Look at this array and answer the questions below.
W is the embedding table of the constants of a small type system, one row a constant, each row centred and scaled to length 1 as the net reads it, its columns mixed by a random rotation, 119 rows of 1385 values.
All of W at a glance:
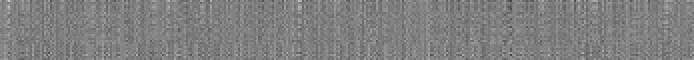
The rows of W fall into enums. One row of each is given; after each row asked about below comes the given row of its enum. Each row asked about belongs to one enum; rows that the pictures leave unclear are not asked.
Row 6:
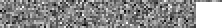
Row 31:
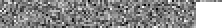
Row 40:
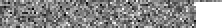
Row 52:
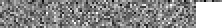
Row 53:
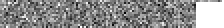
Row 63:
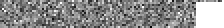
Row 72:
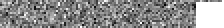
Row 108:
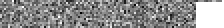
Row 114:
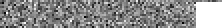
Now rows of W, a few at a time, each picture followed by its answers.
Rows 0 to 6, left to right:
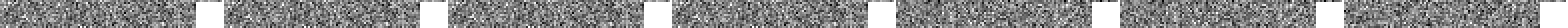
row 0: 53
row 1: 53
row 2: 53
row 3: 53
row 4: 52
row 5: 52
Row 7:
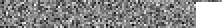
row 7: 114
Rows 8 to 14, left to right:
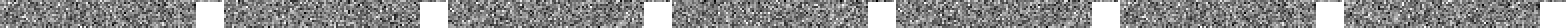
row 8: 53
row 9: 108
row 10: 63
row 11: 52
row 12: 63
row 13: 53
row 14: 72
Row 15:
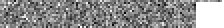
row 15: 53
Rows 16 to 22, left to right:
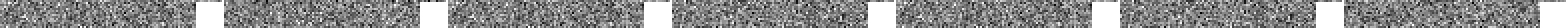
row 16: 53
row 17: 52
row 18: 53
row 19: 108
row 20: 53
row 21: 108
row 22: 40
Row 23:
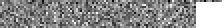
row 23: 52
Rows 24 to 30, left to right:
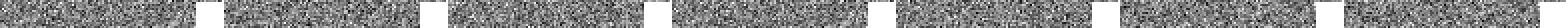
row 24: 63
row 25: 6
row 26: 53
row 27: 63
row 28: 108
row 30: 40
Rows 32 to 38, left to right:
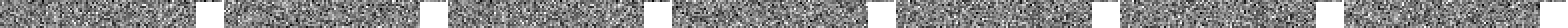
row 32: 52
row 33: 31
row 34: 52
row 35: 40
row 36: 108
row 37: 108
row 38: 72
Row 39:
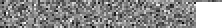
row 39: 114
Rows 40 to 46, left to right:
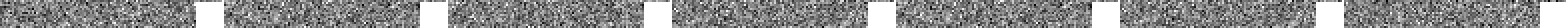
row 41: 72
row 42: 53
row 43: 63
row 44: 72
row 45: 63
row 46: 52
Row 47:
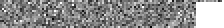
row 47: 63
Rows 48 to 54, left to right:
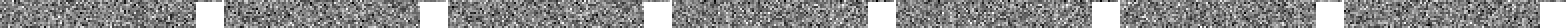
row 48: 108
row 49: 40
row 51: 52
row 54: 6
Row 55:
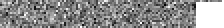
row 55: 72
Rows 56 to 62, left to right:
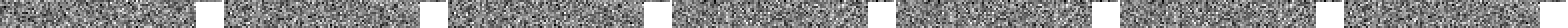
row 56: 40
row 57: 114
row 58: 114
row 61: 52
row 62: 114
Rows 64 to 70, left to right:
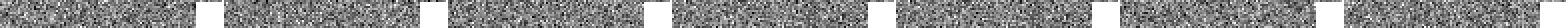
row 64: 72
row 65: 52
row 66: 114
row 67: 108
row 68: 108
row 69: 40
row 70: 53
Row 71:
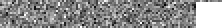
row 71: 72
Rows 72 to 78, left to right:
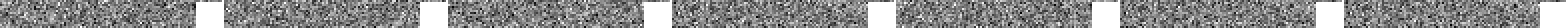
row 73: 63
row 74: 40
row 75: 114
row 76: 53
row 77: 114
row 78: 114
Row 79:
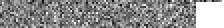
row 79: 52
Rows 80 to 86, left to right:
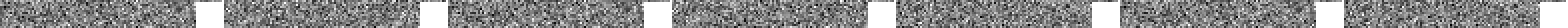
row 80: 40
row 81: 63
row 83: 31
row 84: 114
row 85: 40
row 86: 114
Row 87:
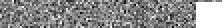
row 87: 108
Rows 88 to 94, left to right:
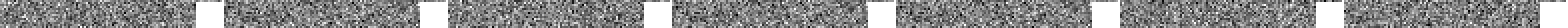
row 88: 53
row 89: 40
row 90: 108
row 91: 40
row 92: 40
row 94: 6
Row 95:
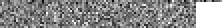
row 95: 52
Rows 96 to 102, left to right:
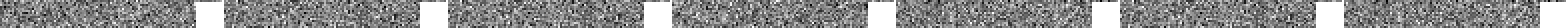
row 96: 40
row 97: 108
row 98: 108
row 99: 72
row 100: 52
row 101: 108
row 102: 52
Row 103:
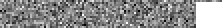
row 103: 6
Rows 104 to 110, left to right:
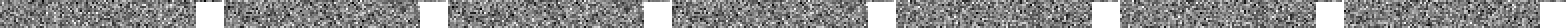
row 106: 40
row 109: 108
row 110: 6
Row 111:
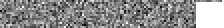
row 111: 6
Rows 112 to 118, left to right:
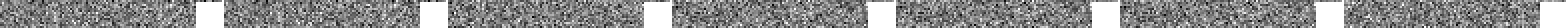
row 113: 52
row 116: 40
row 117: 40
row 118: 53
